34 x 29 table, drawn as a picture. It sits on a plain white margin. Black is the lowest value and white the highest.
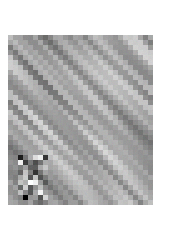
Roughest part: bottom left. Mirror symmetry: none. Odd patch: rougher, in the bottom left. Grain: diagonal, down to the right. Ninth with the lowest average: bottom left.
